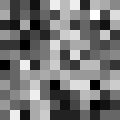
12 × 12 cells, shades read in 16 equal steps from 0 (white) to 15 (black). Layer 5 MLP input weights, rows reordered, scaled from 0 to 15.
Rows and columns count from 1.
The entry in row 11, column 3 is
10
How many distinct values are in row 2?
9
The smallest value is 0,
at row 2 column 10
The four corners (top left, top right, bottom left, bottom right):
7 7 9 9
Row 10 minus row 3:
-4 -7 0 -14 -2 9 8 -2 -5 -7 -2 3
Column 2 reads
12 12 14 8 12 7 9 9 9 7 9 1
